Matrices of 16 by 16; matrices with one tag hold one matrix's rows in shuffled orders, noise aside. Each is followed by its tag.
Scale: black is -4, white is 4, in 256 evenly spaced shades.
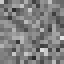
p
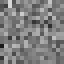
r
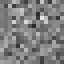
p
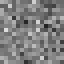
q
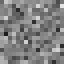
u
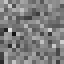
r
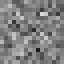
p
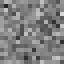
u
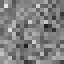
q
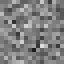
p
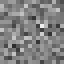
p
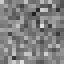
p
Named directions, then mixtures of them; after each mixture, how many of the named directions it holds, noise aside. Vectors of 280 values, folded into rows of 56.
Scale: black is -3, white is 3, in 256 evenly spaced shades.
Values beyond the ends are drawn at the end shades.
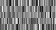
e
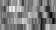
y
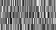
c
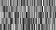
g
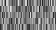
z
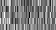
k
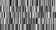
three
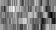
one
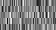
one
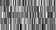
three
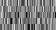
three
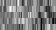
two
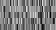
three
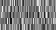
one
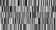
two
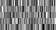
two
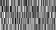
three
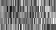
three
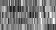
three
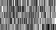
three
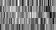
three
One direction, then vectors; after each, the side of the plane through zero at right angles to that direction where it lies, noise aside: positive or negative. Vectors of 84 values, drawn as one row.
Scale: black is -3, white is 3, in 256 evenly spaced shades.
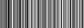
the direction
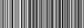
negative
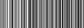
negative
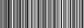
positive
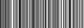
positive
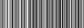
negative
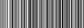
negative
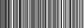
positive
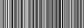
negative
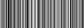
positive
